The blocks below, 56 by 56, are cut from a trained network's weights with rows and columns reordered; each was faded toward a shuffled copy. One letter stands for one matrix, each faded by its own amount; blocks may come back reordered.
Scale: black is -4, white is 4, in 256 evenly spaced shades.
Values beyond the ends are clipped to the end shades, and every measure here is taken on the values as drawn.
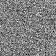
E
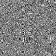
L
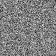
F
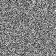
F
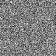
E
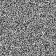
F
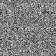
E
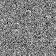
F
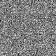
E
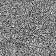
F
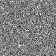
L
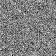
F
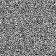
E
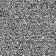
E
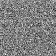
E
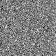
F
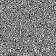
L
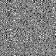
L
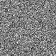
F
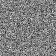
F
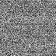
E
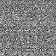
E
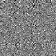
L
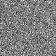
L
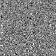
L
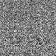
E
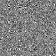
L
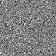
L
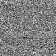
E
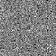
L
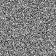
F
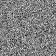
F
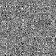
L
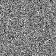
F
